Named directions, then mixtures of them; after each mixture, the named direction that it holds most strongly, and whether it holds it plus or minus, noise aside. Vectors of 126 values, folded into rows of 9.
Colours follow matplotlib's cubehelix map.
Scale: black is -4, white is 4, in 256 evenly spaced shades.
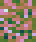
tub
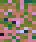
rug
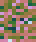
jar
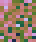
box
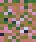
rug, plus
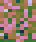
tub, plus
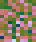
box, minus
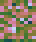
jar, minus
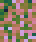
tub, minus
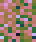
box, plus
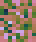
tub, minus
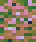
jar, minus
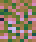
tub, minus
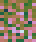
tub, minus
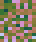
box, minus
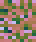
tub, minus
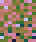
box, plus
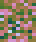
tub, plus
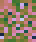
rug, plus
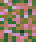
tub, plus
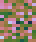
jar, minus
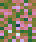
box, minus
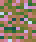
jar, plus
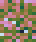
rug, minus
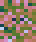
jar, plus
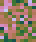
jar, minus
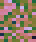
rug, plus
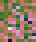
jar, minus
